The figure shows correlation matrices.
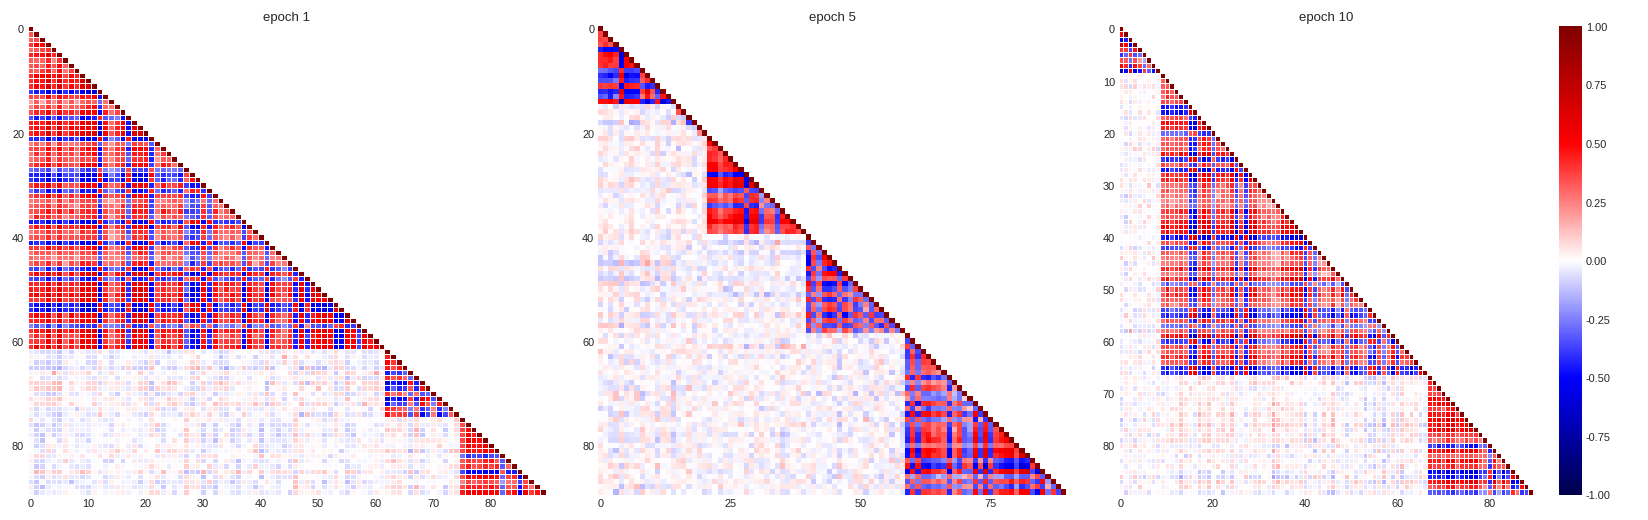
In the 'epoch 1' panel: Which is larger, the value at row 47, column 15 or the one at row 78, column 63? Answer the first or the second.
the first
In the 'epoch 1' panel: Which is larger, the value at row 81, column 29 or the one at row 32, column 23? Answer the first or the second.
the second
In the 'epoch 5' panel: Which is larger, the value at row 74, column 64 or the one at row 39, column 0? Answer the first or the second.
the first
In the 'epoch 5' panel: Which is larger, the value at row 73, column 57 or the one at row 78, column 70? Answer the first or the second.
the first
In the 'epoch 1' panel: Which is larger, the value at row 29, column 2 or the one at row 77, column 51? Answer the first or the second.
the second
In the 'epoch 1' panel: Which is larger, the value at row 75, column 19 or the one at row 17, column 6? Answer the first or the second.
the first
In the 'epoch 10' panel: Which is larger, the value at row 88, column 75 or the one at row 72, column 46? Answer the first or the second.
the first
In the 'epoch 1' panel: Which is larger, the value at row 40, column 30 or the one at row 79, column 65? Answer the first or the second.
the first
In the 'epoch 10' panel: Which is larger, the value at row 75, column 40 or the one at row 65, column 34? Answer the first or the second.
the first
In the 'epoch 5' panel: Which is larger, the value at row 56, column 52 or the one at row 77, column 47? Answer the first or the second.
the second
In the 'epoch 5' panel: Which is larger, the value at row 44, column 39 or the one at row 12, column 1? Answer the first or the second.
the first
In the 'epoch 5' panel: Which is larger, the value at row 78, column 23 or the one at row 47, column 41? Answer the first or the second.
the second
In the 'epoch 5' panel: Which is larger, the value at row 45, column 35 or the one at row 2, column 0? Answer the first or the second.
the second
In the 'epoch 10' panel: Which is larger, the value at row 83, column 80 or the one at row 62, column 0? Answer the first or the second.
the second
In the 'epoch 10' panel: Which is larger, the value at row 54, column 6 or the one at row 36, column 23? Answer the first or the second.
the second
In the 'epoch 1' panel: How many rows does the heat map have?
90
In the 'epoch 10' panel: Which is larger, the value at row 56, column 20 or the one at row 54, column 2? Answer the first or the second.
the second
